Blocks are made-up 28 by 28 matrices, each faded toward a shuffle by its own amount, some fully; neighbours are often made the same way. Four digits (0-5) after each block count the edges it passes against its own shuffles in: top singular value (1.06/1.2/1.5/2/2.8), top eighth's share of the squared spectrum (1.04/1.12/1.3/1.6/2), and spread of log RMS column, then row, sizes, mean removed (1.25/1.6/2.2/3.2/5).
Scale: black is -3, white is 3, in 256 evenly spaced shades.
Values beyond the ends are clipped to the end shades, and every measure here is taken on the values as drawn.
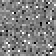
1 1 0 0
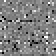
2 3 0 2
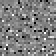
1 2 0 1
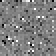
2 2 0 1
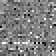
3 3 0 1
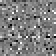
2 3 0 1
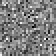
0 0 0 0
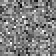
0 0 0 0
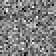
0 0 0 0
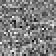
1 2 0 1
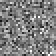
1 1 0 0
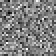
0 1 0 0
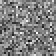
0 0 0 0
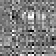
3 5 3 2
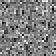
1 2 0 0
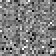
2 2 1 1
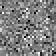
0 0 0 0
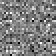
3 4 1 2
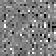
3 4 2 1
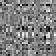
4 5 2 2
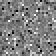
1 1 0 0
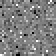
1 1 0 0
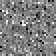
0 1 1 0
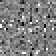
2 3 1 1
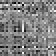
4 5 2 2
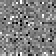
3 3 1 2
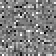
3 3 1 2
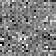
3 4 2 2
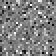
1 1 0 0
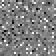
0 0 0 0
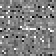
3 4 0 2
